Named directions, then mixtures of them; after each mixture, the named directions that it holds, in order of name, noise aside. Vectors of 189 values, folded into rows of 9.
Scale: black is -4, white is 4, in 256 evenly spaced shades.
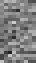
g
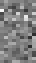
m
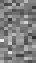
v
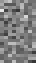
g, m, v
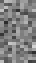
g, m, v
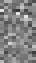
g, m, v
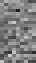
g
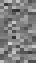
g, v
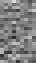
g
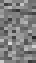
g, v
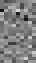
g, m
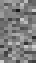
g, v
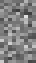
g, m, v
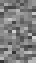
g, m, v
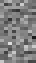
g, v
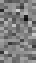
g, m, v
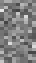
g, m, v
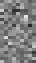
g, m, v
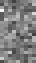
g, m
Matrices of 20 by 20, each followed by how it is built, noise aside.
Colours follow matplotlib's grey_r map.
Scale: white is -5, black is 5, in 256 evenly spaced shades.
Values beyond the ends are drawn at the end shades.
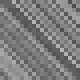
Toeplitz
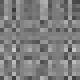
low rank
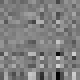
low rank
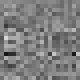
low rank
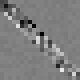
banded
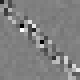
banded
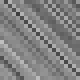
Toeplitz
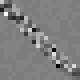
banded
